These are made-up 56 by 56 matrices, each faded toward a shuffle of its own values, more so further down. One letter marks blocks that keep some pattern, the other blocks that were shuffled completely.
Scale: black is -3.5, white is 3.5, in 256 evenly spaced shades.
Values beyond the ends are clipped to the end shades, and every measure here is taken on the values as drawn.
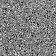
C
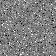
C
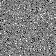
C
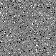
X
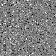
X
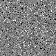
X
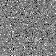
X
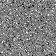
C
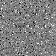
X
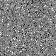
C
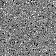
C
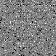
X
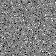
C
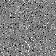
X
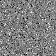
C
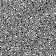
C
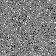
C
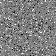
X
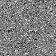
X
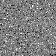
C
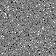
C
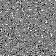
X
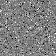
X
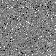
X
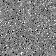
C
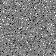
C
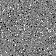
C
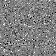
X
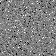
C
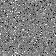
C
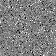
C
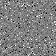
X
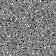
X
